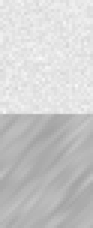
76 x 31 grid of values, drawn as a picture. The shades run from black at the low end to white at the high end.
It is made of 2 by 1 panels. Panel 1,1: very high, fine-grained, faint in contrast. Panel 2,1: high, slanting up to the right, faint in contrast.
